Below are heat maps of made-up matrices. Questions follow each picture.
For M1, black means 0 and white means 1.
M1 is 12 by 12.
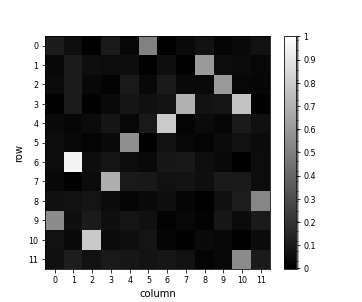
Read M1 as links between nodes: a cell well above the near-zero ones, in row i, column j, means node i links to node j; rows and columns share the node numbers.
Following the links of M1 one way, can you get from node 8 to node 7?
no
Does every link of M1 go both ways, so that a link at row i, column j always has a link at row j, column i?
no
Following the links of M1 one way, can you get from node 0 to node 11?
yes
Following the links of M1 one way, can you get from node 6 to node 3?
no
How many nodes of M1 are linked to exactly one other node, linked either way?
1
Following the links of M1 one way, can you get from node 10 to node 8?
yes
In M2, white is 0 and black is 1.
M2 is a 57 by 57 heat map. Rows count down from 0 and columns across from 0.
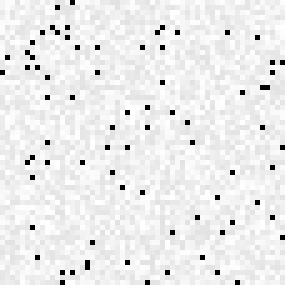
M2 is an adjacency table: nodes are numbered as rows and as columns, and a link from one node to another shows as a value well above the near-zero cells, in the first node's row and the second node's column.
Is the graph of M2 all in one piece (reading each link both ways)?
no
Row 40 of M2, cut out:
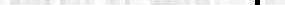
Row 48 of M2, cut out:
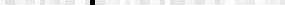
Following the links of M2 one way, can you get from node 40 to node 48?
no
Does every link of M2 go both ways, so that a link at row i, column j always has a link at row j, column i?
yes
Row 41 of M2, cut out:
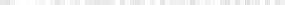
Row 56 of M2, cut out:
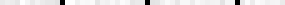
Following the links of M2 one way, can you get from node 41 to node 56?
no
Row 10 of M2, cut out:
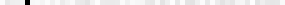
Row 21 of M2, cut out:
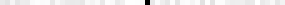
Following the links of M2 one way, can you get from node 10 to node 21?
yes
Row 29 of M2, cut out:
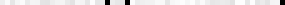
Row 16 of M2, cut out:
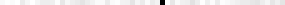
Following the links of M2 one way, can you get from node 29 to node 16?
yes
